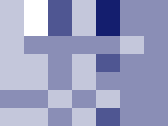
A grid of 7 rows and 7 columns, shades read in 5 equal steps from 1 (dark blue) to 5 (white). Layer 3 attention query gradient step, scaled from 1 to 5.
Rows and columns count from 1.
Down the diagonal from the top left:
4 5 3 4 3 3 3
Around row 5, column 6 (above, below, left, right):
3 3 3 3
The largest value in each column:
4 5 4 4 4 4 3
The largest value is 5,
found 2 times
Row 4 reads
4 4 3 4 2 3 3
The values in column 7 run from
3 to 3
